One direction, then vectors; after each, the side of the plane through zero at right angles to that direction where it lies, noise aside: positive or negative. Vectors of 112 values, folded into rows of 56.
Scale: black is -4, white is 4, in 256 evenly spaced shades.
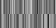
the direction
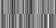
negative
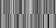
positive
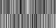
positive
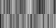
positive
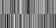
negative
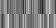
negative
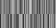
positive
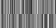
negative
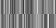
negative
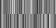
positive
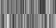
negative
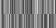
negative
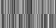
negative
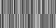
negative
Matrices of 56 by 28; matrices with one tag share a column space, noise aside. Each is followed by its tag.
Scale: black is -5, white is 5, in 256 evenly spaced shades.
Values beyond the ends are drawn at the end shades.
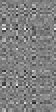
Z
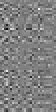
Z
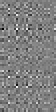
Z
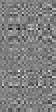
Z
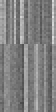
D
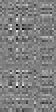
Z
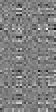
Z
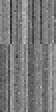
D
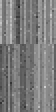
D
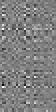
Z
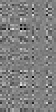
Z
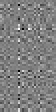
Z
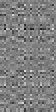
Z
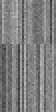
D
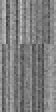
D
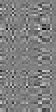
Z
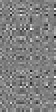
Z
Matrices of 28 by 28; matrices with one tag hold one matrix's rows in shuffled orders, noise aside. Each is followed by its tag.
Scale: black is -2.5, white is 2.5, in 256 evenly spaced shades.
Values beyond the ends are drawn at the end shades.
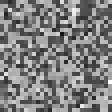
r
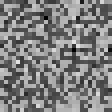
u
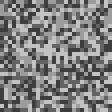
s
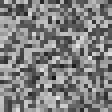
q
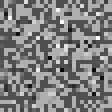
s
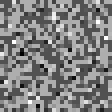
r
